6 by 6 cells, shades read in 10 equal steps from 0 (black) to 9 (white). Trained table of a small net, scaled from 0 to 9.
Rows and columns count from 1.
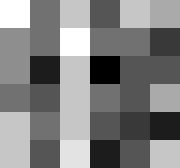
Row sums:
36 28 19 27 24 29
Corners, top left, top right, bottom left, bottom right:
9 6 7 7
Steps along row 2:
down up down same down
